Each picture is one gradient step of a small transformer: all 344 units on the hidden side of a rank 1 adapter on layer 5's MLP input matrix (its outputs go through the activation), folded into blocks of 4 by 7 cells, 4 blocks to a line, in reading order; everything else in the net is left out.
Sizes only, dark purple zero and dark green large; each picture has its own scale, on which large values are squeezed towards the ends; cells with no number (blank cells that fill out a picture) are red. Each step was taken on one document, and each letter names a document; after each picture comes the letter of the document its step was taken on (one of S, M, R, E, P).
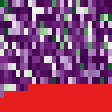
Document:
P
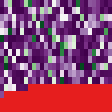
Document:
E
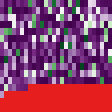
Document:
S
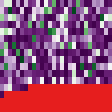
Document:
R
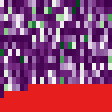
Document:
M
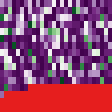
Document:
R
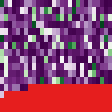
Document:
M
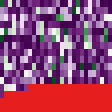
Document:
S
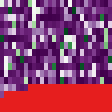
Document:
S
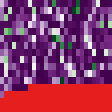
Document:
M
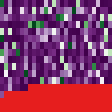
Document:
M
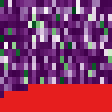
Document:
M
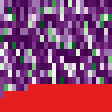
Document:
R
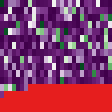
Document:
P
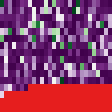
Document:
M
